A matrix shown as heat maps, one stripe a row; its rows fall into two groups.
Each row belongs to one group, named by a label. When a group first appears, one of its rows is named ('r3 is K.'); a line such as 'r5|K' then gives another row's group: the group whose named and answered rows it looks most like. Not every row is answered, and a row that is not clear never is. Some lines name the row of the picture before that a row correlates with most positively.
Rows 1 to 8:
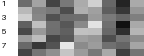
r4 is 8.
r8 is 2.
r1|8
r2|8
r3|8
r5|8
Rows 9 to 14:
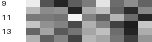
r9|8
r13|8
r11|2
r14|8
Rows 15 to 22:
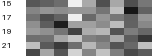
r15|2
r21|8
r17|2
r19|8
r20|2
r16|2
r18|2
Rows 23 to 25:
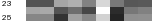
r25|8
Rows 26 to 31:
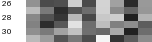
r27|8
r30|2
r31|8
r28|2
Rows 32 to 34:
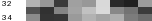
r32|8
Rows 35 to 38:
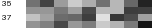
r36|2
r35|2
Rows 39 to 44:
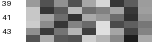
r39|8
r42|8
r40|2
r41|8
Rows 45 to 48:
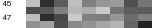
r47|2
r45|2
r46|2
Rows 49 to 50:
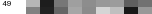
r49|2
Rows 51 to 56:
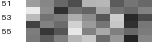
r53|2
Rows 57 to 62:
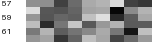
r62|8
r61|8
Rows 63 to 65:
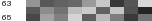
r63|8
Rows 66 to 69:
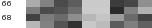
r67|8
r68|2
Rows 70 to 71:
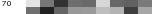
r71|2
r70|8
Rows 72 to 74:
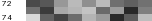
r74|8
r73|2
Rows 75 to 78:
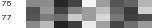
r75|8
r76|8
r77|2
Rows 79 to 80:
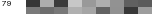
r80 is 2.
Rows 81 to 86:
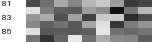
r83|2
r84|8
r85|8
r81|2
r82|8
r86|2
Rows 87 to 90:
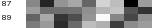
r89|8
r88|2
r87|2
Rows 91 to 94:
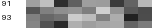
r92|2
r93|2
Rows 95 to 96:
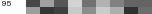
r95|2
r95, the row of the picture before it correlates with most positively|92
